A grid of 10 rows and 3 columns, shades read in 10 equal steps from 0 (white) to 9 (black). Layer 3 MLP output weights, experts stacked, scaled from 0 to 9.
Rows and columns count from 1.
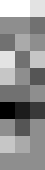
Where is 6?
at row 5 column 3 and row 8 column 2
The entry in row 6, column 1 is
5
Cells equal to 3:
2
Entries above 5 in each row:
0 0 0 0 1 0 3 1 0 0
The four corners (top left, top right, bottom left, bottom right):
0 1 4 4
